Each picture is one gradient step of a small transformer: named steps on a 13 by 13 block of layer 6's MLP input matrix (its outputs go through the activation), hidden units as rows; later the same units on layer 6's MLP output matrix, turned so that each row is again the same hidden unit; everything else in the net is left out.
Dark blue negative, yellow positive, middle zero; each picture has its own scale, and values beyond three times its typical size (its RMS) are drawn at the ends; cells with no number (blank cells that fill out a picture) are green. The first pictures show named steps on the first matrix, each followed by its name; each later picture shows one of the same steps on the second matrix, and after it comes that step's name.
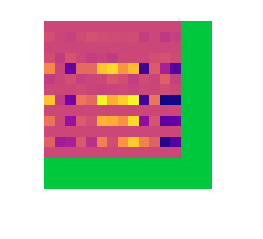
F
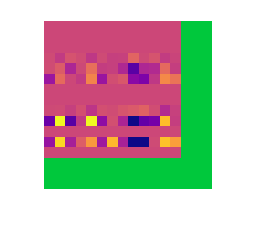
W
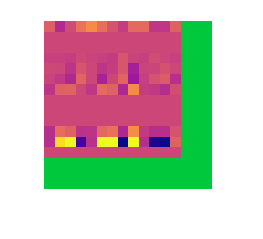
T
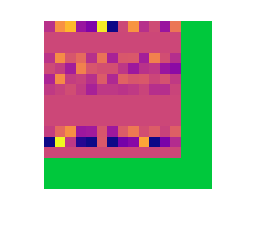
T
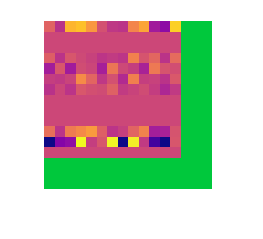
T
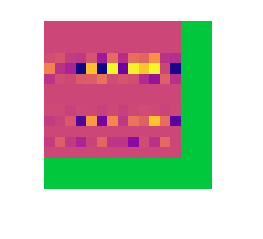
W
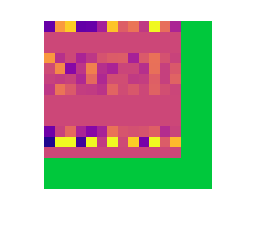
T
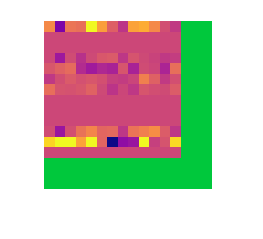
T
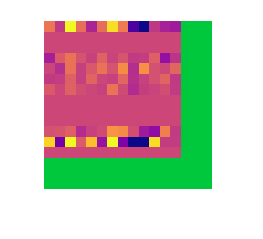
T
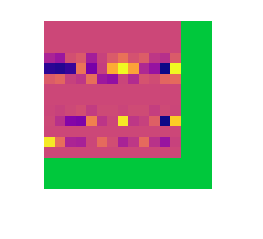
W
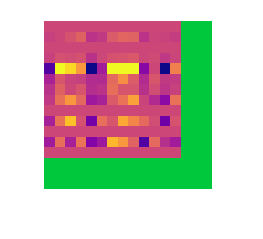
F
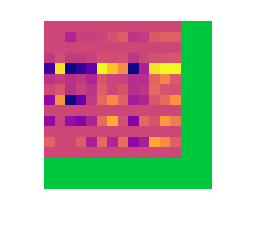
F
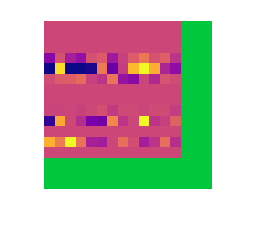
W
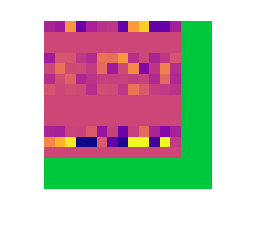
T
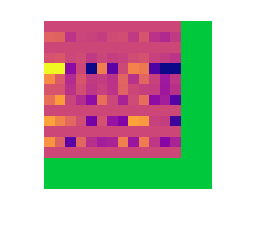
F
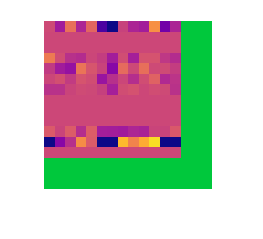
T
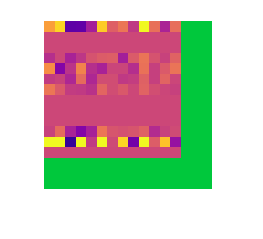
T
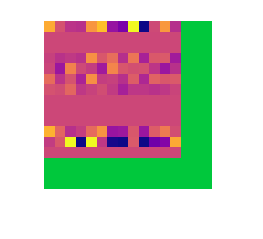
T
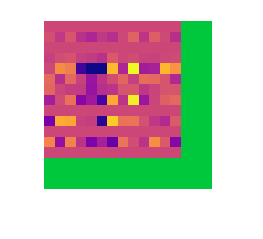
F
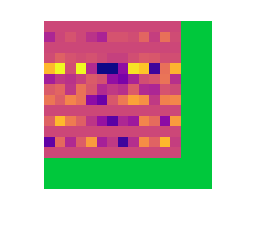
F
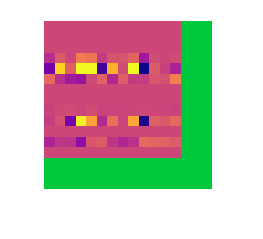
W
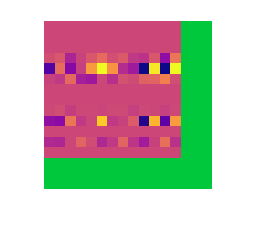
W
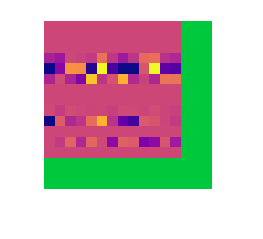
W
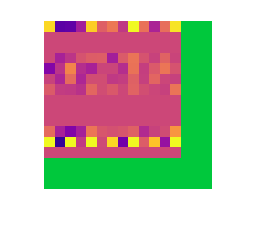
T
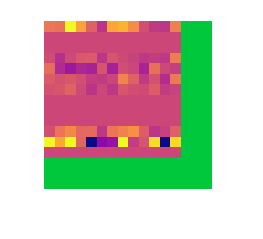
T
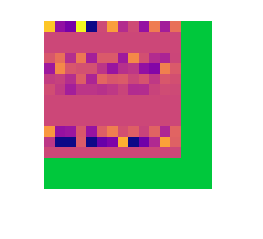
T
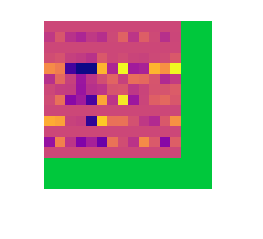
F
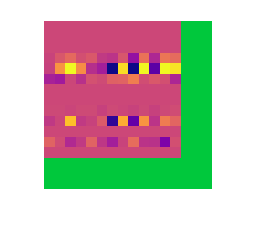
W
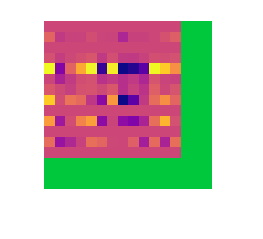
F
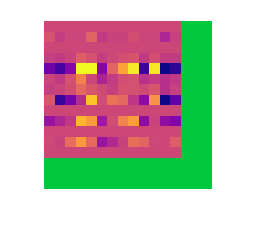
F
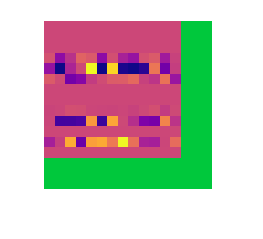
W
